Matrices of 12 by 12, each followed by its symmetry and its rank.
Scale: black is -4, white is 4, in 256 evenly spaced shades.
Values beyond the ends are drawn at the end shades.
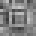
antisymmetric, rank two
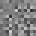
antisymmetric, rank two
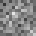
symmetric, full rank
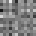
antisymmetric, rank two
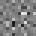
antisymmetric, rank two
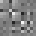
symmetric, rank two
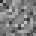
symmetric, full rank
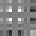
symmetric, rank one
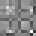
symmetric, rank two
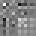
symmetric, rank two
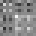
symmetric, rank two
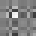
symmetric, rank one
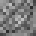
symmetric, full rank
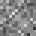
symmetric, full rank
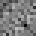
symmetric, full rank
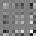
symmetric, rank one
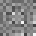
symmetric, rank two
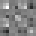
symmetric, rank two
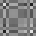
symmetric, rank one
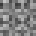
antisymmetric, rank two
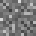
symmetric, full rank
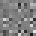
antisymmetric, rank two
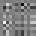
antisymmetric, rank two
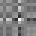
symmetric, rank one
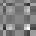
symmetric, rank one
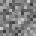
symmetric, full rank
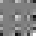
symmetric, rank one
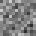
symmetric, full rank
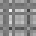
symmetric, rank one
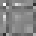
symmetric, rank two
